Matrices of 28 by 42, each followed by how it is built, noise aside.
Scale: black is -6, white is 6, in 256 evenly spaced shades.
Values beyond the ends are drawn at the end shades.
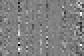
uneven columns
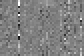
uneven columns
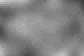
smooth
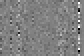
uneven columns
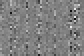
uneven columns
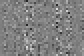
uneven columns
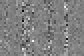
uneven columns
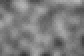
smooth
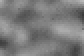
smooth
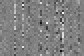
uneven columns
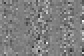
uneven columns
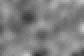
smooth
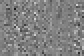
uneven columns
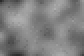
smooth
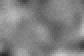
smooth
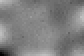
smooth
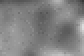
smooth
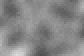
smooth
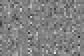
uneven columns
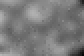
smooth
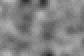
smooth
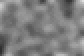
smooth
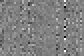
uneven columns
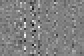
uneven columns
